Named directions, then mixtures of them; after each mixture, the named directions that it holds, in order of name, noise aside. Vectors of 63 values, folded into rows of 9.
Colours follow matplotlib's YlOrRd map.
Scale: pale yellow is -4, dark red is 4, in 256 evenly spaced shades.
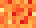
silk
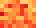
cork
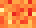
silk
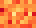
silk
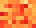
cork, silk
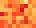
cork, silk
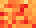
cork, silk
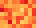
cork, silk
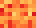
cork, silk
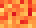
cork, silk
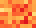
cork, silk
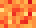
silk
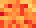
cork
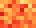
cork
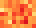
cork, silk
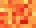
cork, silk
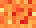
silk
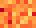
silk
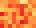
cork, silk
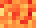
cork, silk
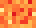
silk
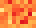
silk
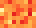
silk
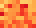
cork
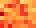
cork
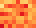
cork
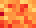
cork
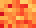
cork
